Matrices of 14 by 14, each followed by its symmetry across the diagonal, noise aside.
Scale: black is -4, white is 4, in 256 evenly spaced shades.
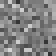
neither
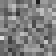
antisymmetric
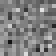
antisymmetric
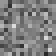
neither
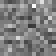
neither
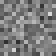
symmetric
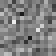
antisymmetric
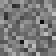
symmetric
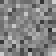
symmetric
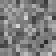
symmetric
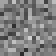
neither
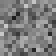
symmetric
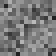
symmetric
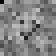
symmetric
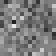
neither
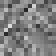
antisymmetric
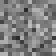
neither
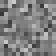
antisymmetric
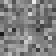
antisymmetric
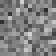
neither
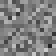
antisymmetric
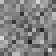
symmetric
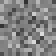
symmetric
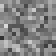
neither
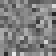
antisymmetric
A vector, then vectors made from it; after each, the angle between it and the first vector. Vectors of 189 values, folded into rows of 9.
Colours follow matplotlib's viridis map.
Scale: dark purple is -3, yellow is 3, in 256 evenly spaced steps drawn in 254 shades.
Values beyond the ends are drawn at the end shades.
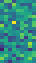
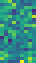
partly aligned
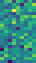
partly aligned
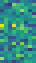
partly aligned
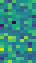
nearly opposite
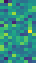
partly opposed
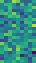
partly opposed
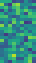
partly aligned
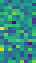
partly opposed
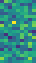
nearly parallel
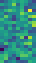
partly aligned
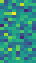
partly opposed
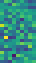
partly aligned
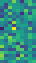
orthogonal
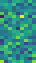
orthogonal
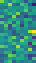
partly opposed
